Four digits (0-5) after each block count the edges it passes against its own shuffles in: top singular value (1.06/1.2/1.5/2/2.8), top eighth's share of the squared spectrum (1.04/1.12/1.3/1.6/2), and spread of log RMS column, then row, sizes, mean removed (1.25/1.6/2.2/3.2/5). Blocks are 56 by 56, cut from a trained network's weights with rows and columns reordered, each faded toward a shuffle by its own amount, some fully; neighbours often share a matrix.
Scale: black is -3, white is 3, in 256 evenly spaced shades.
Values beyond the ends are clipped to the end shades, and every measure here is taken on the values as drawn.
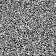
0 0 0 0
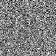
2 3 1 1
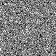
0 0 0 0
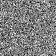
0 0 0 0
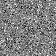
0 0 0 0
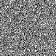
3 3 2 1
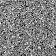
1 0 0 0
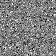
0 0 0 0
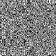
3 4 2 1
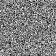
0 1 0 0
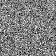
2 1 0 0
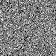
0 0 0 0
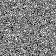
0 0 0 0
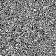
1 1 0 0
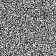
2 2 0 0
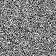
1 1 0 0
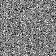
1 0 0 0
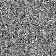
0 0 0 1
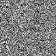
2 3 2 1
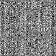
3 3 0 2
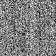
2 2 0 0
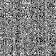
2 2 0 2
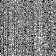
3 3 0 2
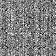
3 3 0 2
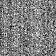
2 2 0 1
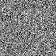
2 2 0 0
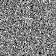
1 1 1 0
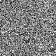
1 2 0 0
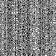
3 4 1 2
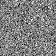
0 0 0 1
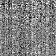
3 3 0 2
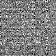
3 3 2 0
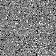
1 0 1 0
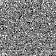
1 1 1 0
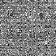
2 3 3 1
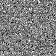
1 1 0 0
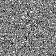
1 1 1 0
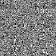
2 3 2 0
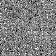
1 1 1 0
